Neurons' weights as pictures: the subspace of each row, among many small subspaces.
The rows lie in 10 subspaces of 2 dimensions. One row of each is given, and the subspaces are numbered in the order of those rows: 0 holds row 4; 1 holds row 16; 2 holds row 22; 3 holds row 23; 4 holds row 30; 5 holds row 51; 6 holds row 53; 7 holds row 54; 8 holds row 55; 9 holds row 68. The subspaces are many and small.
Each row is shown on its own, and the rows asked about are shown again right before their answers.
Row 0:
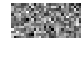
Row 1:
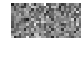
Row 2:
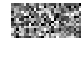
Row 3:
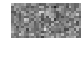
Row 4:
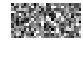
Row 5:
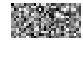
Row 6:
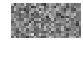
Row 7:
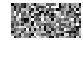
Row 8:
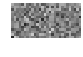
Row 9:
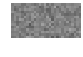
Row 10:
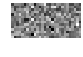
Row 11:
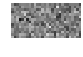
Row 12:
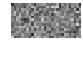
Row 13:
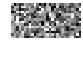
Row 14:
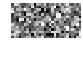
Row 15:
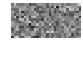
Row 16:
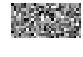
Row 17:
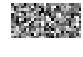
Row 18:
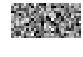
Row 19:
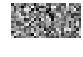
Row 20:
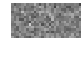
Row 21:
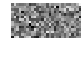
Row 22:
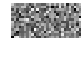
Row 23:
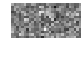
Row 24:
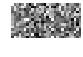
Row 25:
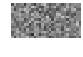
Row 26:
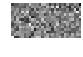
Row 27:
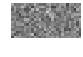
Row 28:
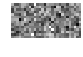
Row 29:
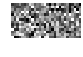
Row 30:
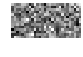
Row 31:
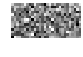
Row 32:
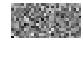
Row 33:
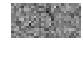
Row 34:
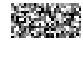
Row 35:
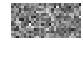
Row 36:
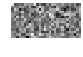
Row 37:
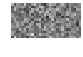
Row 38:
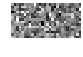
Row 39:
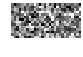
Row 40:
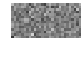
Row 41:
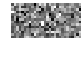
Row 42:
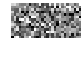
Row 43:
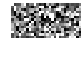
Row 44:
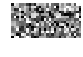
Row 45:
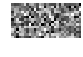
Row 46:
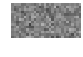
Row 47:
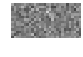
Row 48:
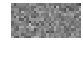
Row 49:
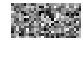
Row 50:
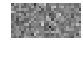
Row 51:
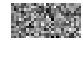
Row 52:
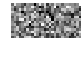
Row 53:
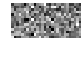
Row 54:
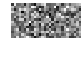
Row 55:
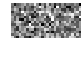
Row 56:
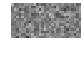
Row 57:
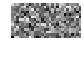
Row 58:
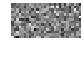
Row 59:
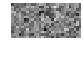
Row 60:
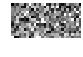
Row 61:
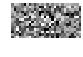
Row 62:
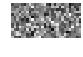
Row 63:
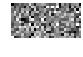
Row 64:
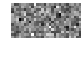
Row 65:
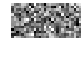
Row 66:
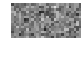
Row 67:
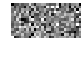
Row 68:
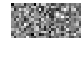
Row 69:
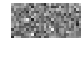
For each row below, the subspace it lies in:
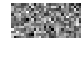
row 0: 4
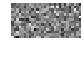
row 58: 2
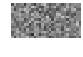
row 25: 7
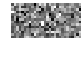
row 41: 0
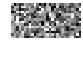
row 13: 0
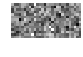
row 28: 4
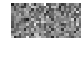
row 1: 5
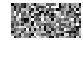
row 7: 1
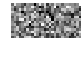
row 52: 8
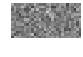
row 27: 2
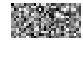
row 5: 9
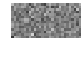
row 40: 8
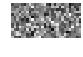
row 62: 0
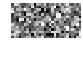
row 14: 4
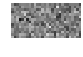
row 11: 4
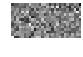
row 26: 8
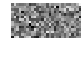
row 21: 7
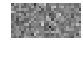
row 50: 0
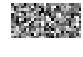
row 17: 6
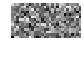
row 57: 5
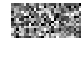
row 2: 3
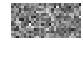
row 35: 2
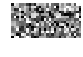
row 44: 9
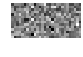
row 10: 6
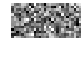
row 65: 4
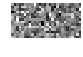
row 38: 0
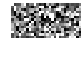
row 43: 1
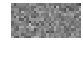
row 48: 7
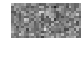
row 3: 3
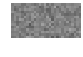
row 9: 5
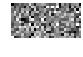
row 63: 1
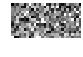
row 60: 5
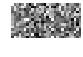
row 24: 5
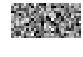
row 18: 0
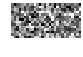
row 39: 8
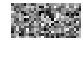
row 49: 3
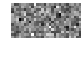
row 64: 4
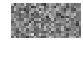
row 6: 7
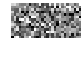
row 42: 8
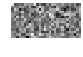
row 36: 9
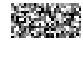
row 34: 6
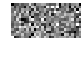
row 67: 1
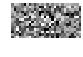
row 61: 1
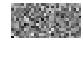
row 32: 9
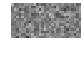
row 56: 9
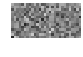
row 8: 9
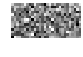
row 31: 6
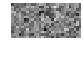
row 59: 3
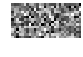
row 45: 3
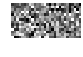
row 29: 6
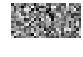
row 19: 2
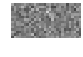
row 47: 2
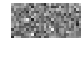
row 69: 6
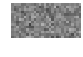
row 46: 5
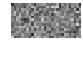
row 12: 1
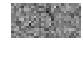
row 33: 2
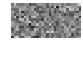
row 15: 7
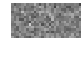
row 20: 8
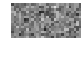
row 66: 3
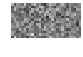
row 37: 7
